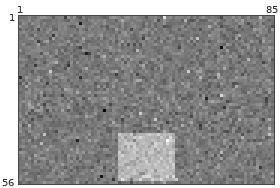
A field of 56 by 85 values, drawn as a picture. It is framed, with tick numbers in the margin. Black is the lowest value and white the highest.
No regular stripes run through it. The bottom middle is the ninth with the highest average. An odd patch, higher than its surroundings, sits in the bottom middle. The values are skewed, with a long tail toward high values.
